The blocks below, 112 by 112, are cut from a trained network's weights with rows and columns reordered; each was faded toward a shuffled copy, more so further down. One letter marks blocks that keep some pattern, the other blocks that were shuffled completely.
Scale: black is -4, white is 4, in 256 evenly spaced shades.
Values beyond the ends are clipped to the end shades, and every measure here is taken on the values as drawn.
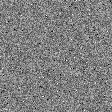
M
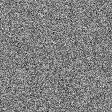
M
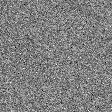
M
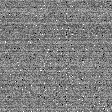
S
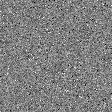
M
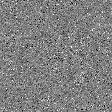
S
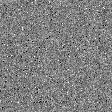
S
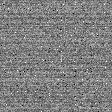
S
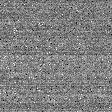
S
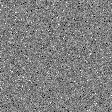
M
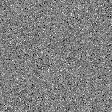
S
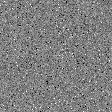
M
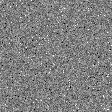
M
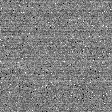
S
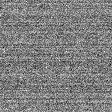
S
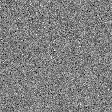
S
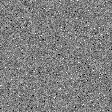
S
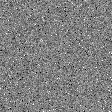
M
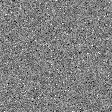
M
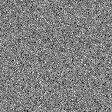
S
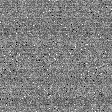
S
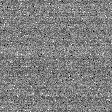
S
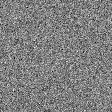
M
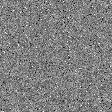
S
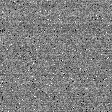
S
